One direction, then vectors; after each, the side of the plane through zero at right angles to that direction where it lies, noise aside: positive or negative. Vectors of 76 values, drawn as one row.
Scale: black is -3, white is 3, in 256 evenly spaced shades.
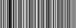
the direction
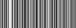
negative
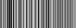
positive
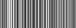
negative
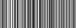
negative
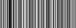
positive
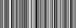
negative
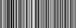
positive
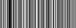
positive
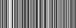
negative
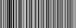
positive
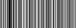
positive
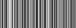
negative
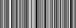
negative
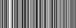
negative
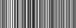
negative
